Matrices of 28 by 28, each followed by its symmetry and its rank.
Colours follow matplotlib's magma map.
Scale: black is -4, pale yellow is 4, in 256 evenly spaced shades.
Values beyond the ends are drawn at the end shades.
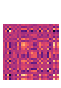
symmetric, rank two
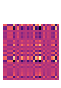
neither, rank one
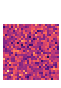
neither, full rank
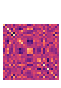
symmetric, rank five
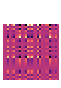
neither, rank one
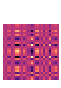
neither, rank one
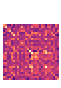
symmetric, rank five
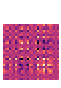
symmetric, rank two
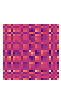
symmetric, rank two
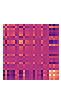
symmetric, rank two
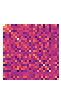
symmetric, rank five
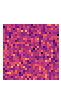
neither, full rank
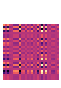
neither, rank one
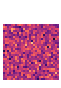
neither, full rank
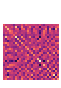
symmetric, rank five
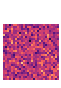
neither, full rank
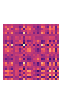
symmetric, rank two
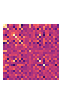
symmetric, rank five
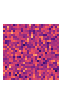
neither, full rank
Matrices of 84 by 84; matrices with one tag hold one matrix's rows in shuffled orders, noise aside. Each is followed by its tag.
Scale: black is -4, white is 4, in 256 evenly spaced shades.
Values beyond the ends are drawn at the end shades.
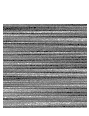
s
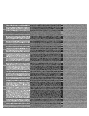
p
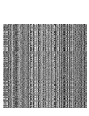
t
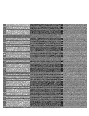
p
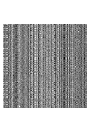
t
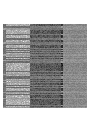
p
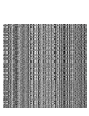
t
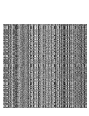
t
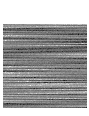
s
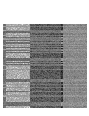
p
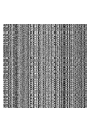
t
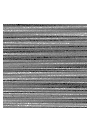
s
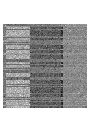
p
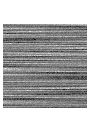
s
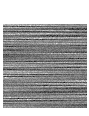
s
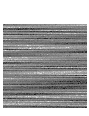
s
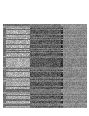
p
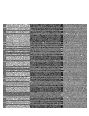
p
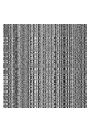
t
